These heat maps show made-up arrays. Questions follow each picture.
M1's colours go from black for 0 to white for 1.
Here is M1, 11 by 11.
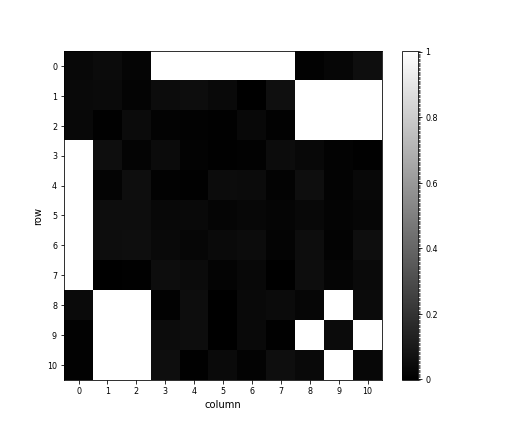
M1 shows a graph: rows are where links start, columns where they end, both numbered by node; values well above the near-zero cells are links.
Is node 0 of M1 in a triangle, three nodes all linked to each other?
no
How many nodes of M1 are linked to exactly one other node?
5
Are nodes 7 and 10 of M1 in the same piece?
no
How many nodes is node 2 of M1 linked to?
3
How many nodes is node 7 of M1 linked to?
1
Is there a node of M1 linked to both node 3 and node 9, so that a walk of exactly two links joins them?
no
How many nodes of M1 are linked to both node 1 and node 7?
0
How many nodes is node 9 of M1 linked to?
4
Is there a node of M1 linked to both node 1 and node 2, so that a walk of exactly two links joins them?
yes
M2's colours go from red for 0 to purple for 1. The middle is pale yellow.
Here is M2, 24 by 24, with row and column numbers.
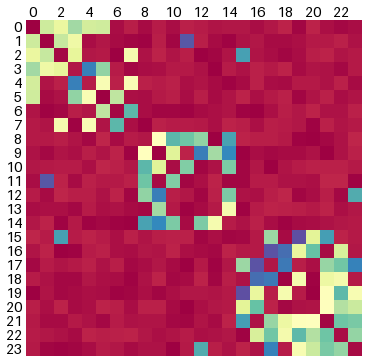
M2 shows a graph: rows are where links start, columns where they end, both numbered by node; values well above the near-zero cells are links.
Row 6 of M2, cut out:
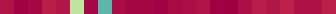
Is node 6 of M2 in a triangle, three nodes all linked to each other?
no
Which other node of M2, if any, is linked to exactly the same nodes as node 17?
node 19
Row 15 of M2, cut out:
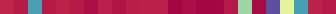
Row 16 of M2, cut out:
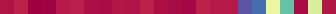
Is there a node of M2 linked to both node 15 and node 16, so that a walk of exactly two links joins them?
yes
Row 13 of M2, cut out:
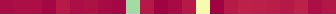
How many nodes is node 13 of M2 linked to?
2
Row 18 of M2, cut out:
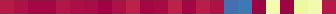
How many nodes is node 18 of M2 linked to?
5
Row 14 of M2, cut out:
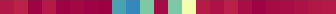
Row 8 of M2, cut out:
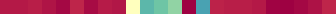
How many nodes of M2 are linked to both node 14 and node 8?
3
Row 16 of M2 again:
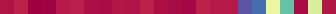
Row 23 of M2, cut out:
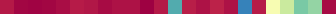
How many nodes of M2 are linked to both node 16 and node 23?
4
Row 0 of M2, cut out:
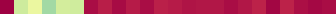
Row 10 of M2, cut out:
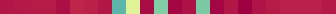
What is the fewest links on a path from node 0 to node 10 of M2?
3
